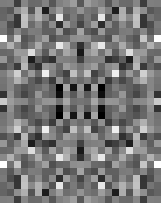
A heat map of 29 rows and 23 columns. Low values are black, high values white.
Mirror symmetry: left to right and top to bottom. Roughest part: centre. Slope: none. Ninth with the lowest average: centre. Grain: fine. Odd rows or columns: none. Seam: none.
